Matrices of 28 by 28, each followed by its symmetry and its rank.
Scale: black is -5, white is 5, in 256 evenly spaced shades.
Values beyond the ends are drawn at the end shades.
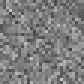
neither, full rank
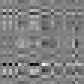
neither, rank two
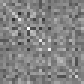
symmetric, rank five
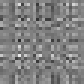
neither, rank three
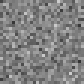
neither, full rank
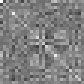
symmetric, rank five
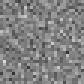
neither, full rank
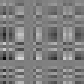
neither, rank one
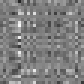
neither, rank three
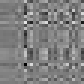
neither, rank two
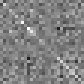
symmetric, rank five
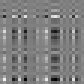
neither, rank one
